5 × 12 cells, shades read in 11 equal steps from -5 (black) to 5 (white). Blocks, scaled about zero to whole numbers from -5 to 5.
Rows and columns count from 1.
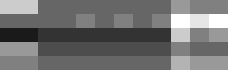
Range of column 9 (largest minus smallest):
3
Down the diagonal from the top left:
3 -1 -3 -2 -1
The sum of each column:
-1 -1 -8 -8 -7 -8 -7 -8 -7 11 4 6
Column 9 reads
-1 0 -3 -2 -1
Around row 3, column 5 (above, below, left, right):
0 -2 -3 -3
